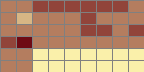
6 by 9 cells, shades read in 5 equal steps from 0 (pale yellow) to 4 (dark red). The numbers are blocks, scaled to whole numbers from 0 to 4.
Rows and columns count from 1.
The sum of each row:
24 18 21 21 4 4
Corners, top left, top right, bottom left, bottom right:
2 2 2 0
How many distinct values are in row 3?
2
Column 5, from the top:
3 2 2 2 0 0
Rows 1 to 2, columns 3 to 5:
3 3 3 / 2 2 2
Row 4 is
3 4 2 2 2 2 2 2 2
